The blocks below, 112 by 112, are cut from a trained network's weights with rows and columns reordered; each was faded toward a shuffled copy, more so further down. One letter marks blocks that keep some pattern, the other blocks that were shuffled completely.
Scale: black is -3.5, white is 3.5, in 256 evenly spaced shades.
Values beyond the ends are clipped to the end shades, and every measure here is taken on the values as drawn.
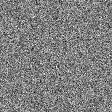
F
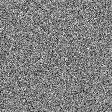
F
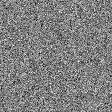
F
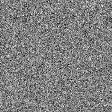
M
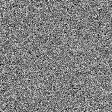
M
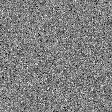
F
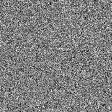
M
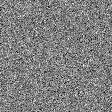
F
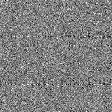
M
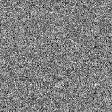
M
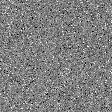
F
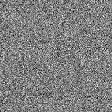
M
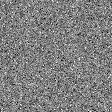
F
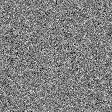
F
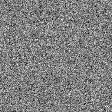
M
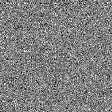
M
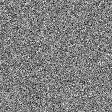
F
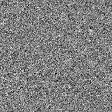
M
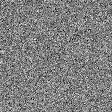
F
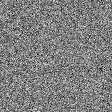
F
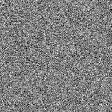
M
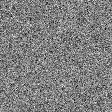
F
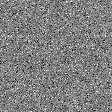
F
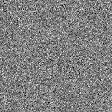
M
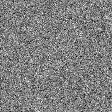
M
